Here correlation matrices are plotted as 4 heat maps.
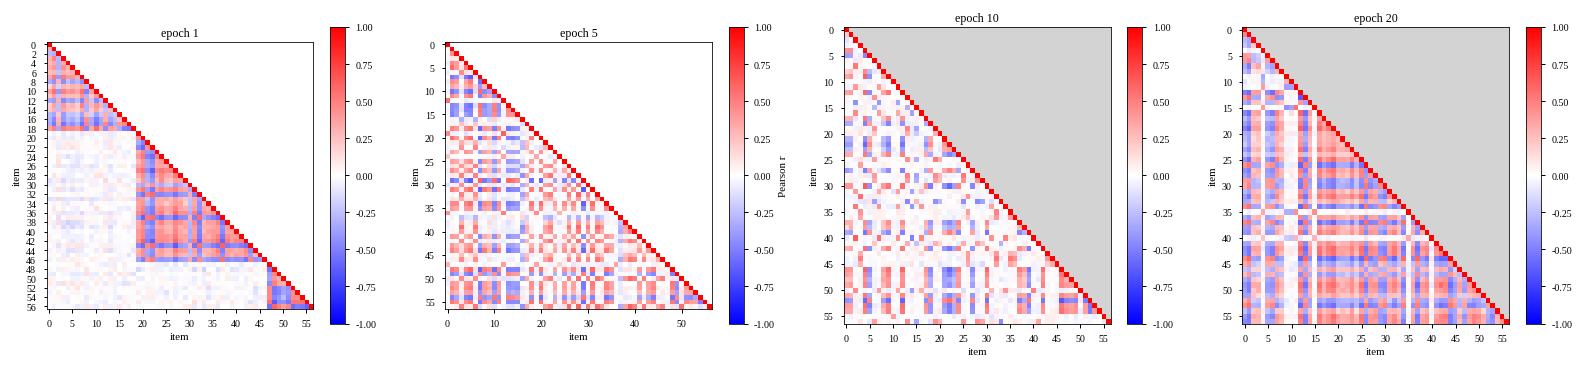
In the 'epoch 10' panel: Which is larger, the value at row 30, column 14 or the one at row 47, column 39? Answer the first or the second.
the first
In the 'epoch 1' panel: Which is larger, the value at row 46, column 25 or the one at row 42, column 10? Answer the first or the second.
the second
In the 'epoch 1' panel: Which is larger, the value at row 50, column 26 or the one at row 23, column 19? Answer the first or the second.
the second
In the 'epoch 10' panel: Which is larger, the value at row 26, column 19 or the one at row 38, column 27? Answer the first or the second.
the first
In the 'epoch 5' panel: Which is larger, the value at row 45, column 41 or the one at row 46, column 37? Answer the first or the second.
the first
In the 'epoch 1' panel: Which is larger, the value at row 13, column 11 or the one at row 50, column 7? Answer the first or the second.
the first
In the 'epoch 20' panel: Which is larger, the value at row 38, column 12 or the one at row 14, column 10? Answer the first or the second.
the first
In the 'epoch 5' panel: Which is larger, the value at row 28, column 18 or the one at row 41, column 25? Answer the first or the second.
the second
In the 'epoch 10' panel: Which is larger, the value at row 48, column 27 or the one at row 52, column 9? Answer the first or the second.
the first
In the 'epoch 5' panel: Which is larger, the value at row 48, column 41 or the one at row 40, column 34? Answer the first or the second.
the first
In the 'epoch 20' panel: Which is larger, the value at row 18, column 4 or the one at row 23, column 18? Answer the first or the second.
the second
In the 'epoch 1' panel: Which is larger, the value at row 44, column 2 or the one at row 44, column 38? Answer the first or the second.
the second
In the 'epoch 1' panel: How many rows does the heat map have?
57
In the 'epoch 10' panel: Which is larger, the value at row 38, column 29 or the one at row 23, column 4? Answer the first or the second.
the first
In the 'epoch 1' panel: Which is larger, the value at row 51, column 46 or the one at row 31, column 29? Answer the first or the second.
the second
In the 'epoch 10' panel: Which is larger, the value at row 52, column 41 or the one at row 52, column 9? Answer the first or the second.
the first
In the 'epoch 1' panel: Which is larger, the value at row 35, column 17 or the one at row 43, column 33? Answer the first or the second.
the first
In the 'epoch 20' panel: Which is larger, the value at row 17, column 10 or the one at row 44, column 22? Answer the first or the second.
the first
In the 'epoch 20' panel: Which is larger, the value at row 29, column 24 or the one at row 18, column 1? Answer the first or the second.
the first
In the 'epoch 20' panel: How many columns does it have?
57
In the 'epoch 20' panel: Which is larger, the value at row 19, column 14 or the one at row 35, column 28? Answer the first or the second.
the first
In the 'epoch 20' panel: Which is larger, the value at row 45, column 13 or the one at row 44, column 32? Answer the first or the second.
the first
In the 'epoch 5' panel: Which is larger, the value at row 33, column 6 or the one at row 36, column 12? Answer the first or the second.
the second
